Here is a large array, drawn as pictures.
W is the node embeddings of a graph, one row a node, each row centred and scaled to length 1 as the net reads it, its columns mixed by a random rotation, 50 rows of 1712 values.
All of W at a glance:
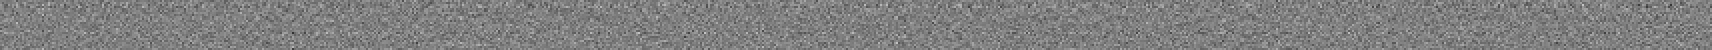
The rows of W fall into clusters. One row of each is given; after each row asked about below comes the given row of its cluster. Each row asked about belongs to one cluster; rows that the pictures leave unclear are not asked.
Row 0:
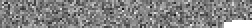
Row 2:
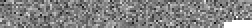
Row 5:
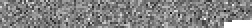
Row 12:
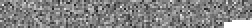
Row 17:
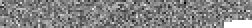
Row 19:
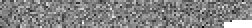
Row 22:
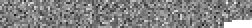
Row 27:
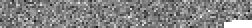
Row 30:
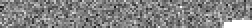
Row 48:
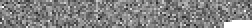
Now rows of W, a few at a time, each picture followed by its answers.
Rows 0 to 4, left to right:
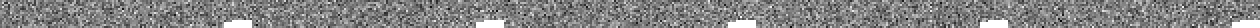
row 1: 17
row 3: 17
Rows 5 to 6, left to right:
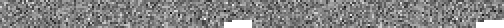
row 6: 5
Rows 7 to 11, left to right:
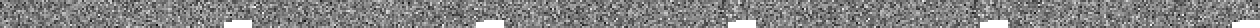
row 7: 5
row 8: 0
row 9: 22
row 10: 22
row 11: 27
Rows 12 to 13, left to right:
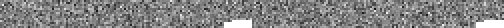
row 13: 0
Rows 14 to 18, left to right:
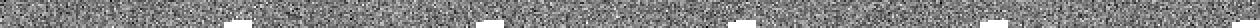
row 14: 2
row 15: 48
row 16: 19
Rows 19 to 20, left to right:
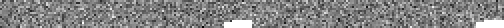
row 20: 30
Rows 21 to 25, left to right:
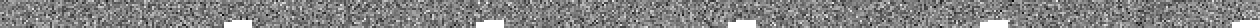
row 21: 12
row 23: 5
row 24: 17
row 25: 2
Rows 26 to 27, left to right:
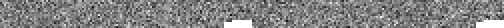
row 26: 5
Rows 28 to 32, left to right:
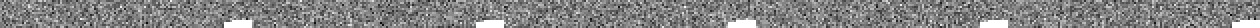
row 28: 12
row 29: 2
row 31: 17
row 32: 12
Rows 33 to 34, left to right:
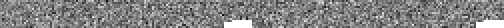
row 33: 12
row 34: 27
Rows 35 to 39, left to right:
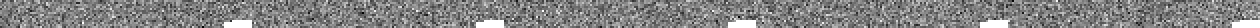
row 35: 19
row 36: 0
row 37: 27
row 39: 2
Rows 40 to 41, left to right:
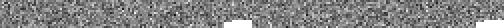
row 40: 0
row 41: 17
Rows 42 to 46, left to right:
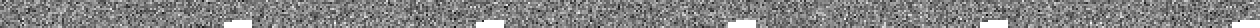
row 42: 19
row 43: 19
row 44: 30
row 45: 5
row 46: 19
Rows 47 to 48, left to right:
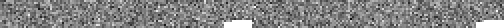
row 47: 2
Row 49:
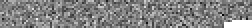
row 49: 12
